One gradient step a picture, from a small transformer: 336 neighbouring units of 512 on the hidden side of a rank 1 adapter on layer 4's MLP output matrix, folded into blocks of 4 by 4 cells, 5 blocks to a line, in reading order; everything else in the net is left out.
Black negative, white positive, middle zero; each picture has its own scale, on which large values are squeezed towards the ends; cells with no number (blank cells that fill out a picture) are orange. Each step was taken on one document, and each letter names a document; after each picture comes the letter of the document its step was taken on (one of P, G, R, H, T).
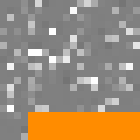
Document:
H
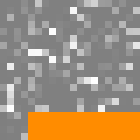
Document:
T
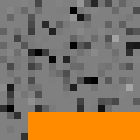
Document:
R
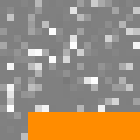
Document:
T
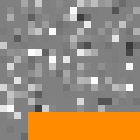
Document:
R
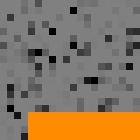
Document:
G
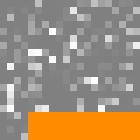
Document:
T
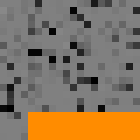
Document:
H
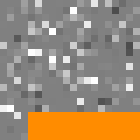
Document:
R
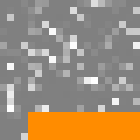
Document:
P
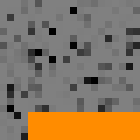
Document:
G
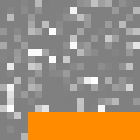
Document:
T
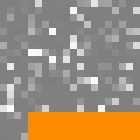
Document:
H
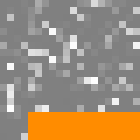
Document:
P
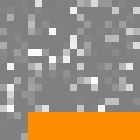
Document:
H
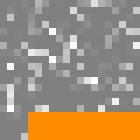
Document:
P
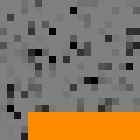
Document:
G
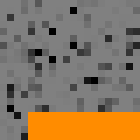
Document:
G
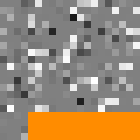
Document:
H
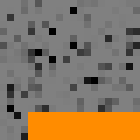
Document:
G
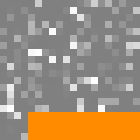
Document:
R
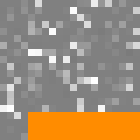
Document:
R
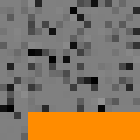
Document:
H
